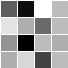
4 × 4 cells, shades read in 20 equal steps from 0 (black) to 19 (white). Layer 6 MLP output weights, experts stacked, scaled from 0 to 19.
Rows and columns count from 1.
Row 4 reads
13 16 5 14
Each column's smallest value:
7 0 5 13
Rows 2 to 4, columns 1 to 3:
17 13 8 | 11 0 14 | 13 16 5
